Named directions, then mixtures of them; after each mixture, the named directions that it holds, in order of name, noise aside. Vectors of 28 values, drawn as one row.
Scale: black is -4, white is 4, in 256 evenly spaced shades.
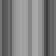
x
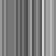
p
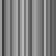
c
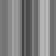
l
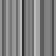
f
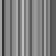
c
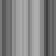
x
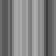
x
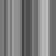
l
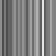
p, x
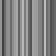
c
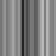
c, l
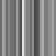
f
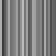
c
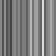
p, x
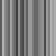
c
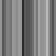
f, l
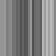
p, x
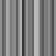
f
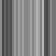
p, x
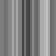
l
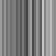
p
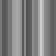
l, x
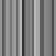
f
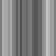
x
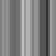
l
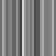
f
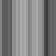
x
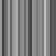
c, l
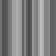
l, x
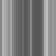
x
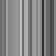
f, p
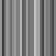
c, f
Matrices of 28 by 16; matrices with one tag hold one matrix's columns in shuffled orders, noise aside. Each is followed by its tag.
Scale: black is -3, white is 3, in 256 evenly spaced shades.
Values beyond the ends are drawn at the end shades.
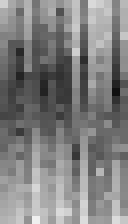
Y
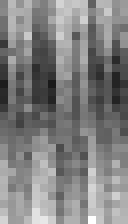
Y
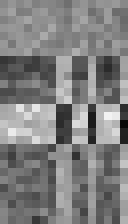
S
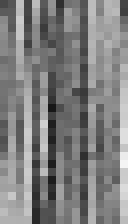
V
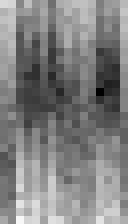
Y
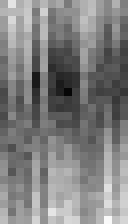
Y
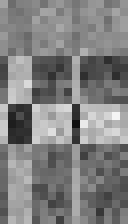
S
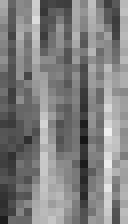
V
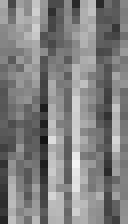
V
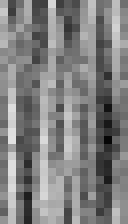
V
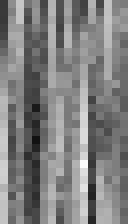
V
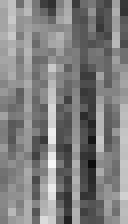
V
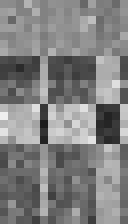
S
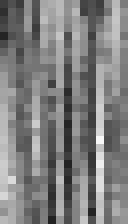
V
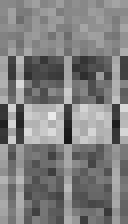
S
